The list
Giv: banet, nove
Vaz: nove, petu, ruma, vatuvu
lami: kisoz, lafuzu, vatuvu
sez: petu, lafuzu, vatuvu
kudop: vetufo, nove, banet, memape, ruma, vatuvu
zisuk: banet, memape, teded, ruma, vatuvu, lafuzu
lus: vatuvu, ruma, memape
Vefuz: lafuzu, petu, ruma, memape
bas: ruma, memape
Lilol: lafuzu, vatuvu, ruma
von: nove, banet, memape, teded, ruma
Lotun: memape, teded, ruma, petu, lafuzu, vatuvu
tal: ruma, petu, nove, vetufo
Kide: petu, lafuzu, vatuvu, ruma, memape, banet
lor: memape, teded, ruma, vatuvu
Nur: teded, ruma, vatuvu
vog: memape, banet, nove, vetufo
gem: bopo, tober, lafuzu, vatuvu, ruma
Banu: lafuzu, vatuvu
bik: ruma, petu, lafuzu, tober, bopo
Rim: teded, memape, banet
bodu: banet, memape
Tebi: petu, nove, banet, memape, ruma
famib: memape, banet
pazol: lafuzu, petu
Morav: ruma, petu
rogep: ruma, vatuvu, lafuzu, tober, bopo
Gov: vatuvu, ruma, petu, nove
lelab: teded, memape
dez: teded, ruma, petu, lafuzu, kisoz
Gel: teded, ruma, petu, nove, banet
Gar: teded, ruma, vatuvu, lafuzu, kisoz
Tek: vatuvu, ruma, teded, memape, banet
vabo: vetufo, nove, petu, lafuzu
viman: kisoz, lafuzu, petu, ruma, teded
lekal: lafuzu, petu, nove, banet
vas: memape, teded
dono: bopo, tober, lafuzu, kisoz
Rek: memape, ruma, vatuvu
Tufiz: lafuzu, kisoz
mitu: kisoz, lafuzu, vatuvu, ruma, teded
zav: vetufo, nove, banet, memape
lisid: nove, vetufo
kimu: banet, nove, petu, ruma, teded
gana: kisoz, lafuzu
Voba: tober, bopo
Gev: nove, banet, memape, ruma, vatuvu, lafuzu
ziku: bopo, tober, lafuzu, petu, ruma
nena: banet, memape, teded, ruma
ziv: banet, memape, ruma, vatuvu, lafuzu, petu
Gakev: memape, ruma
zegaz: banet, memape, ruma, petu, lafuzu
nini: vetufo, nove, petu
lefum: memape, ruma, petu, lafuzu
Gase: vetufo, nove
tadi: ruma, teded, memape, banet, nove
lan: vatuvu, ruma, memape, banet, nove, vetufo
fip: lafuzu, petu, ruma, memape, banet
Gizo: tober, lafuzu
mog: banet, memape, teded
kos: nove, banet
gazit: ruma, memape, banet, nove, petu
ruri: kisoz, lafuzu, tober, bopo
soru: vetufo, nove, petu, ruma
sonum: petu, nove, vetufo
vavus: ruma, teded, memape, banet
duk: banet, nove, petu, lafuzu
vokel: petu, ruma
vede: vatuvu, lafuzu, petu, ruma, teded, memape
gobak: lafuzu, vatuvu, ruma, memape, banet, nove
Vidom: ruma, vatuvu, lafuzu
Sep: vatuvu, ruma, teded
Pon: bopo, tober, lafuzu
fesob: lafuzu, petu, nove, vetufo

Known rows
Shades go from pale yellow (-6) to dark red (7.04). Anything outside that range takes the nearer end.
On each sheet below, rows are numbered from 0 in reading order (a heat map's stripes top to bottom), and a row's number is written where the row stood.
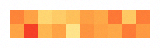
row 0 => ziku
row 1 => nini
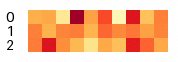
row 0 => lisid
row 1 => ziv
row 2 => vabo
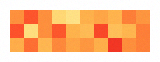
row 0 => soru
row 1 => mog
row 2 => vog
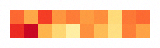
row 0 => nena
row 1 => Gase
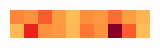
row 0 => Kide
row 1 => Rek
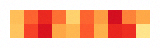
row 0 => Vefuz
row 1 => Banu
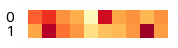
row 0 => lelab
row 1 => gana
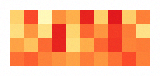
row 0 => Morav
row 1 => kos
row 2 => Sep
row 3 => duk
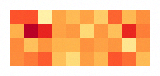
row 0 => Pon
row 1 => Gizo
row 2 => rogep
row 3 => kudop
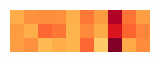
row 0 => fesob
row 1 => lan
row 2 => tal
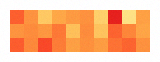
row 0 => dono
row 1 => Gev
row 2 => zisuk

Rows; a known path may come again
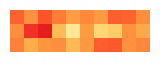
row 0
zisuk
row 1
zav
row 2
kimu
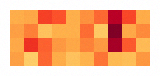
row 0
Tek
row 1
tal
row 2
lor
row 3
ruri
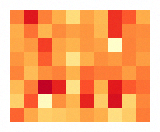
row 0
vabo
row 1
vog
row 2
Lilol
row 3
mitu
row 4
ziv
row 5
lus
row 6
Morav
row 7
gem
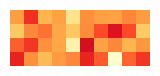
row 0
nini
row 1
lekal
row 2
lelab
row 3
Giv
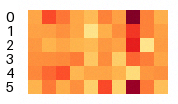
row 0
Lotun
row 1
viman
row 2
bik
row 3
Gev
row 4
Tebi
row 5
Vaz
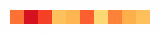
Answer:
sez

